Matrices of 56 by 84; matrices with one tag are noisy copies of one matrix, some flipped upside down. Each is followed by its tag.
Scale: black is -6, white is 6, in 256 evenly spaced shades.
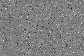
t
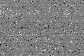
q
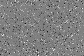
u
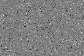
t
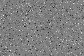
t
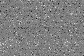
q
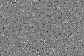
u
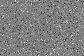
u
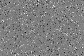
u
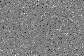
u
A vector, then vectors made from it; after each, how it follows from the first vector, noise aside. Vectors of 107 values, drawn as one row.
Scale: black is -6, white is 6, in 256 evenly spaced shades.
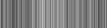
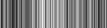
scaled up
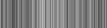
copied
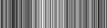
scaled up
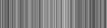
reversed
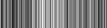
scaled up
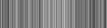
reversed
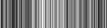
scaled up
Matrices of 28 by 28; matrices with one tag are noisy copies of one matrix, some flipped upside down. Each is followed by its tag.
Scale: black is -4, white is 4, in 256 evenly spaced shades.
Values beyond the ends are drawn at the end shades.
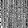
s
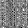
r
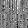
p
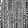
s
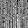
p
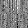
p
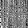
s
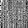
s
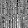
p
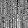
p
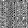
r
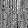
p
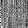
s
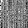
s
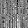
p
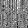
p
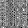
r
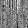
p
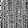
s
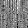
p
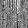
p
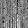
p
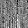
p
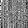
s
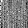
s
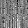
p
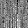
p
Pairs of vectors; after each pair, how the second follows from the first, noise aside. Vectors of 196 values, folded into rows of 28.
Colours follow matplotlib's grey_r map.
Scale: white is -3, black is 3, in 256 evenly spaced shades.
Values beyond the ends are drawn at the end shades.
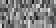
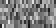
negated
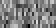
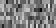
wrapped around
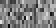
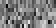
wrapped around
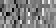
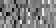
copied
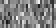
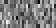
negated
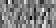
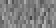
shrunk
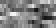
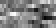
copied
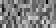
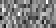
negated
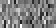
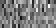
wrapped around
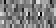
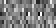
negated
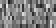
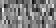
wrapped around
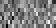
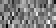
copied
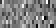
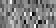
wrapped around
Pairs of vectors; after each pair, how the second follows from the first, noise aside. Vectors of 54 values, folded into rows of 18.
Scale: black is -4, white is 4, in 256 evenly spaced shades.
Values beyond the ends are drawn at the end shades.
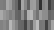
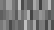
sign-scrambled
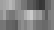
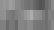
shrunk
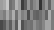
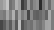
copied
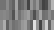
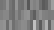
shrunk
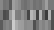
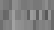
shrunk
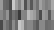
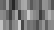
sign-scrambled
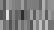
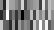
scaled up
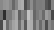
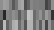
copied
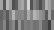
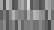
copied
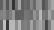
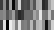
scaled up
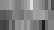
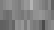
shrunk
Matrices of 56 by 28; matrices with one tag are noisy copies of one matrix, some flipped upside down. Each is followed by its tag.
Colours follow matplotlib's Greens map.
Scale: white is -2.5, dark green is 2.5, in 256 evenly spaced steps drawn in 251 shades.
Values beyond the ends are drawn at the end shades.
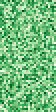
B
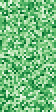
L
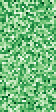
L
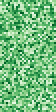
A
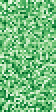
L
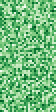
B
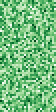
B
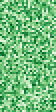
B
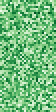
A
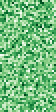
L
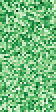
L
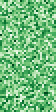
L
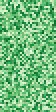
A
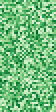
A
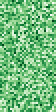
A
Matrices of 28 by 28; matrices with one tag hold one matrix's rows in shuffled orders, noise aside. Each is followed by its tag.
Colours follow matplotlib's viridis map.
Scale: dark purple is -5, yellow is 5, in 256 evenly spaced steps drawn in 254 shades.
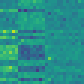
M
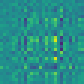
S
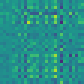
S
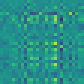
S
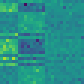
M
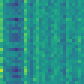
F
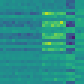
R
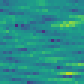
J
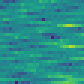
J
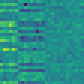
M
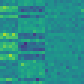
M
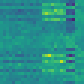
R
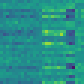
R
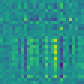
S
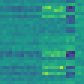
R
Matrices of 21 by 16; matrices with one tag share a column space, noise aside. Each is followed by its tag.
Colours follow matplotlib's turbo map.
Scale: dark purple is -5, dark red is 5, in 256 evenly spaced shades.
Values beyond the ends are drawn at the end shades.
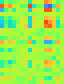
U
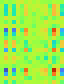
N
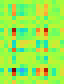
N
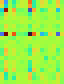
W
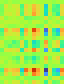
N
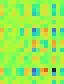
N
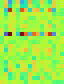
W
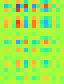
U
